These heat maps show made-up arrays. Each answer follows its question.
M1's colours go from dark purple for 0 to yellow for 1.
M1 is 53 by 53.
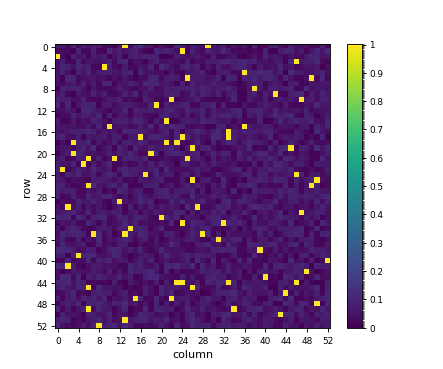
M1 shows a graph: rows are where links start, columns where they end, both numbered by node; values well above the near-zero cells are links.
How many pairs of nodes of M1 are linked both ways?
3
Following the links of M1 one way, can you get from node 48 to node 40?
yes
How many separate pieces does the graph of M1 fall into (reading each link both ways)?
4
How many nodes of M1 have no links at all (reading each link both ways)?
1
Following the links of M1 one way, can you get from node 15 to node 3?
no
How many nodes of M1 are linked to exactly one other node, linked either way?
6
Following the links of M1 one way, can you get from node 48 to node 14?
no
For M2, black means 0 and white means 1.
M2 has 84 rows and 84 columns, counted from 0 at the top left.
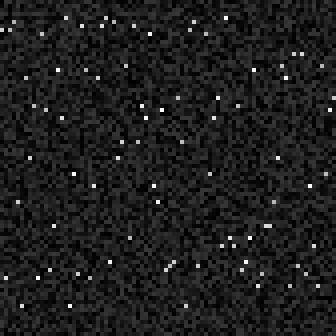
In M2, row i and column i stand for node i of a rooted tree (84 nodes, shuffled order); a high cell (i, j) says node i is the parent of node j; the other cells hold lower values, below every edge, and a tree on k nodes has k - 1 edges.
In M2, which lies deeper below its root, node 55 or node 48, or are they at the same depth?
the same depth
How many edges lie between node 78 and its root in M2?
4
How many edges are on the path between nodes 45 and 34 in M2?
2
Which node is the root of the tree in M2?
50
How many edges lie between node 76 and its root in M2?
2
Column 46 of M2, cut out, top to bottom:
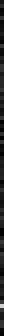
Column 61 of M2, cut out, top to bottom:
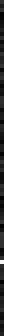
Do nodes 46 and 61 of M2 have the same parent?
no
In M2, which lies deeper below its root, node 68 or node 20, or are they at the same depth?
node 20
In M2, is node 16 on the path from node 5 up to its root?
no
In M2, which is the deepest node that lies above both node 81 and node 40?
65
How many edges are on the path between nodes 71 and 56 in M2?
5
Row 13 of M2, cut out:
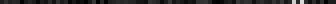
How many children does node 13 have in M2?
2
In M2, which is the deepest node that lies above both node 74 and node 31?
4
